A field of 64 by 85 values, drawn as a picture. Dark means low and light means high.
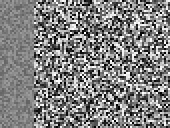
Mirror symmetry: none. Grain: fine. Odd rows or columns: none. Seam: vertical, 20% of the way across, the left part calmer.
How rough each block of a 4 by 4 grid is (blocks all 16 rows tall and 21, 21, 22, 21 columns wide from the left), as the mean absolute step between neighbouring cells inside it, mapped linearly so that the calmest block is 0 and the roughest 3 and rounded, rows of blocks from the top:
0 3 3 3
0 3 3 3
0 3 3 3
0 3 3 3
